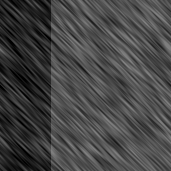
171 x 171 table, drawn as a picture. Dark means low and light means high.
Seam: vertical, 30% of the way across, the right part higher. Grain: diagonal, down to the right. Average level on the scale: 30%.
